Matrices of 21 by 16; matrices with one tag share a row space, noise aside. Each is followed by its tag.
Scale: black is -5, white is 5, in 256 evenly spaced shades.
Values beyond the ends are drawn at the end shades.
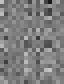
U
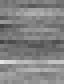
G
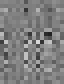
U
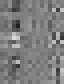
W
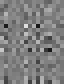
U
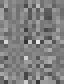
U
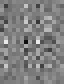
U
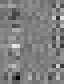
W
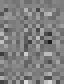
U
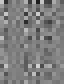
U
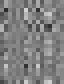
U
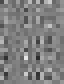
U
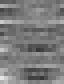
G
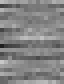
G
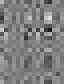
U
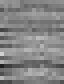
G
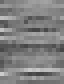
G
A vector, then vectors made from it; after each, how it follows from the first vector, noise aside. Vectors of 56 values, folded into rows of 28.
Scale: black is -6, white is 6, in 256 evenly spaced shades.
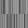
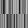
scaled up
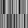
scaled up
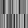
scaled up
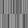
reversed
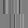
partly zeroed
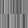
reversed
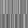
sign-scrambled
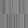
shrunk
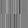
partly zeroed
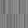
shrunk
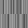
reversed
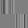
partly zeroed
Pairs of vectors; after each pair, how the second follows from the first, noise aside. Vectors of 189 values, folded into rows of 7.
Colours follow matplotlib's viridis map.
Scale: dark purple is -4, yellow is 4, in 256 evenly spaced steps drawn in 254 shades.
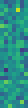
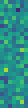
sign-scrambled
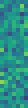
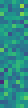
sign-scrambled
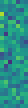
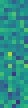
wrapped around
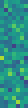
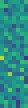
sign-scrambled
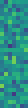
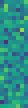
wrapped around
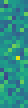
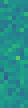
shrunk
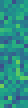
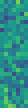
wrapped around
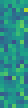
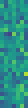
wrapped around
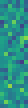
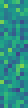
wrapped around
